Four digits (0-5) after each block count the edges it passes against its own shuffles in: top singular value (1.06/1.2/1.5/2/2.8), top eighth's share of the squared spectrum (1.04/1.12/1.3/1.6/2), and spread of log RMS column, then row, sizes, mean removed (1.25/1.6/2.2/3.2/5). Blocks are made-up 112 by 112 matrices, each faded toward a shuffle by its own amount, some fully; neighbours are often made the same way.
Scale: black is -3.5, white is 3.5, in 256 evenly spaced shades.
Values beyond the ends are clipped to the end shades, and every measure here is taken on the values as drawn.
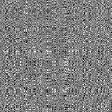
5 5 4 3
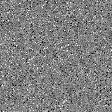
3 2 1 0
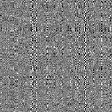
5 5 4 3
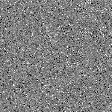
3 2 1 0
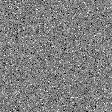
2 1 0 0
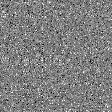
3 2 1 1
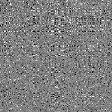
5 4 2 3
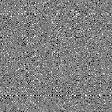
4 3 2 2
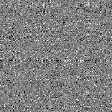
4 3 2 2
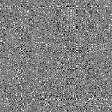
4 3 2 2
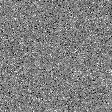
0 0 0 0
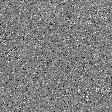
0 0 0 0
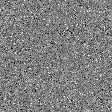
0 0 0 0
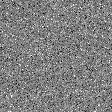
0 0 0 0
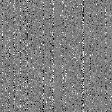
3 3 4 0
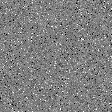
0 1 1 0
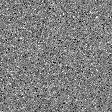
0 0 0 0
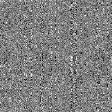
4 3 4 1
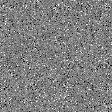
1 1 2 1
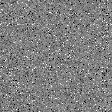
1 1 1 1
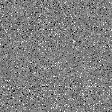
1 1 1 2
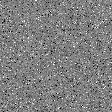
0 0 0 0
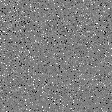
2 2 0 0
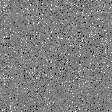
3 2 1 1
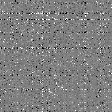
4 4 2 3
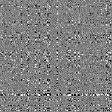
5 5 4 4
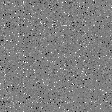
3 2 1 1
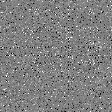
3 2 1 2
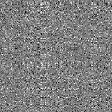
4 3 2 2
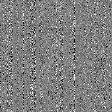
2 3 4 0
